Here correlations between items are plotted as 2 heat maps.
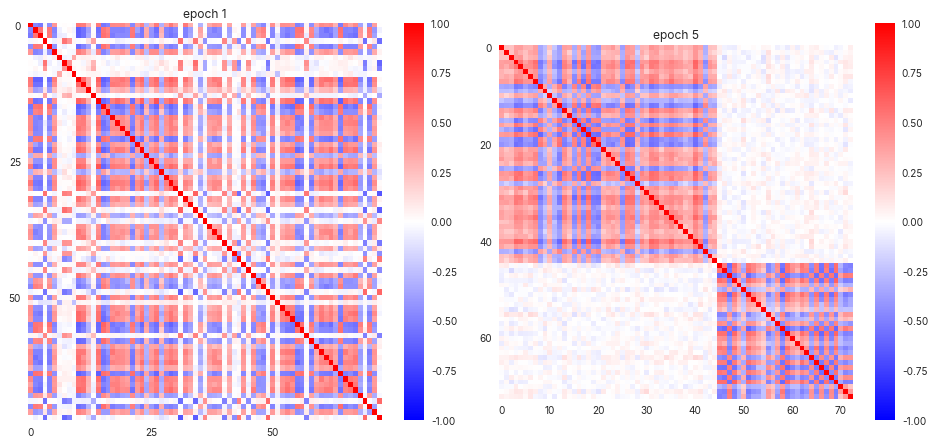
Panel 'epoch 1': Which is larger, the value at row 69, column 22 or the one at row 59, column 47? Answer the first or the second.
the first
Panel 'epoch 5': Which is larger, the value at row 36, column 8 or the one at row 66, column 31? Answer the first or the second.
the second
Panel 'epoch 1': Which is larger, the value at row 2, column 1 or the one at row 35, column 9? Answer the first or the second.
the first
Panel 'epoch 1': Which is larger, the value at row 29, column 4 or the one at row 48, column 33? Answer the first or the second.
the second
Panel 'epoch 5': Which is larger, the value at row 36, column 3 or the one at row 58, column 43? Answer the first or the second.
the first
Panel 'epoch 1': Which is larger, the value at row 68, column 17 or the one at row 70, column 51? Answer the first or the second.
the second
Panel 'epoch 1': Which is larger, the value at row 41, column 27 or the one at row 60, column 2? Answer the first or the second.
the first
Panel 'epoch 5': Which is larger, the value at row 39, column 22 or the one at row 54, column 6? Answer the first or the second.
the first
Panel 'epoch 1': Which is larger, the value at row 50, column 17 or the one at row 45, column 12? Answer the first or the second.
the first
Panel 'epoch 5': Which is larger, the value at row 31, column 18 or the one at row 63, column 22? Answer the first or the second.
the first
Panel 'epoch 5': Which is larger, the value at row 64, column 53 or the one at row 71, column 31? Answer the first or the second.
the second
